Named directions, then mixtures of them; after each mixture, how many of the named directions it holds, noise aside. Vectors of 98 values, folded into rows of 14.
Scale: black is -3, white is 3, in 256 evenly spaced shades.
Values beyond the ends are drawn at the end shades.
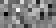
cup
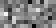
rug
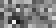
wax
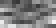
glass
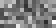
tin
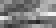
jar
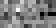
two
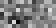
one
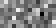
three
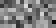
two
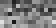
two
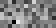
one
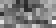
three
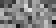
one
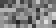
three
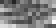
one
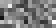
one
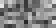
two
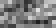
three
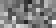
three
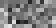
three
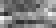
two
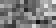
two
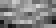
one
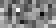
three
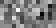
two
